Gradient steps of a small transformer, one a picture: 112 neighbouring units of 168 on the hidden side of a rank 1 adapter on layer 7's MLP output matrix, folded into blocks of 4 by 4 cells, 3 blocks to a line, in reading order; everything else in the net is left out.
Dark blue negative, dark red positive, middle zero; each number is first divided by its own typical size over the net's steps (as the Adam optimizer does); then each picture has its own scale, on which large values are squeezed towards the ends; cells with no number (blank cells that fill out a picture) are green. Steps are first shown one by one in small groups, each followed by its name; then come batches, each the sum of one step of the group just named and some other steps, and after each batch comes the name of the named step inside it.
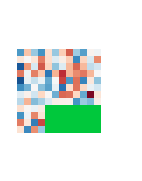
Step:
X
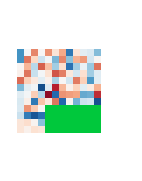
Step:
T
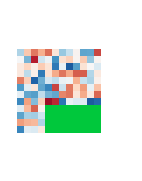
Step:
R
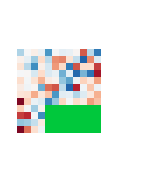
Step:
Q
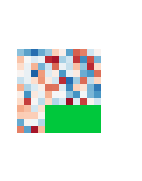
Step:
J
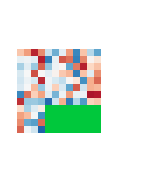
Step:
Q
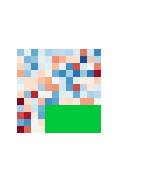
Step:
Q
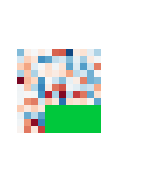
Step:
T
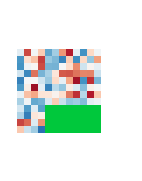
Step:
X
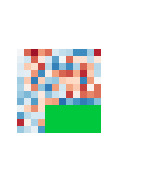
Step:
R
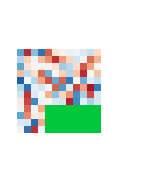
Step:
X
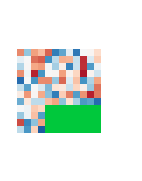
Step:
R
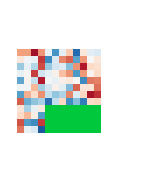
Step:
Q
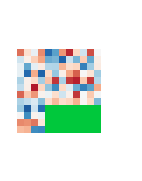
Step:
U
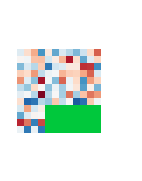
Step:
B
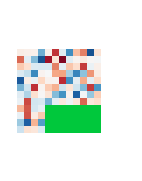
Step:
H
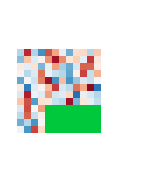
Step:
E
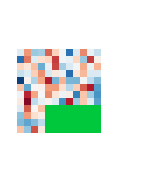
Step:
E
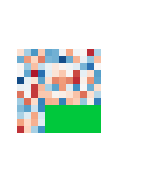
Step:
U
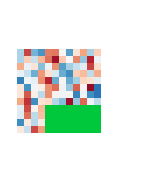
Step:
E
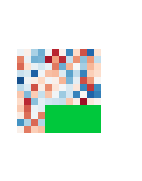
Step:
H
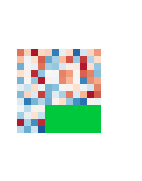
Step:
B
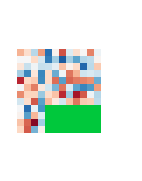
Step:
U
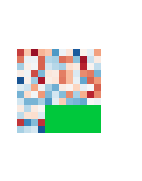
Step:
H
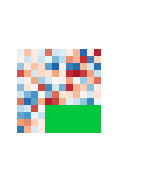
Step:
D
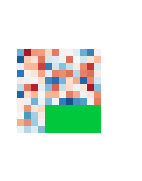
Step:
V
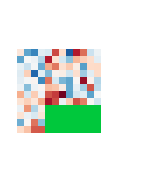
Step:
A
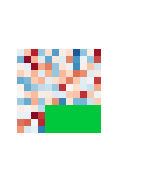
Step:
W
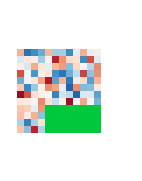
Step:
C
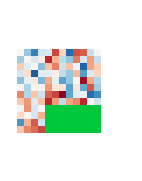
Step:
A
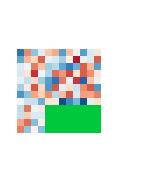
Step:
V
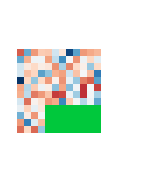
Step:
A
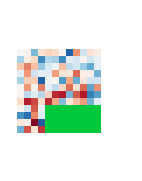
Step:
D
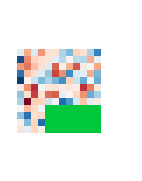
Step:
V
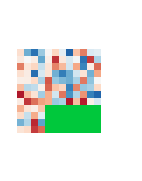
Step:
C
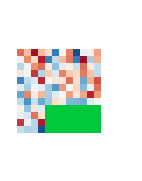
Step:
W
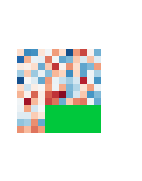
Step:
A
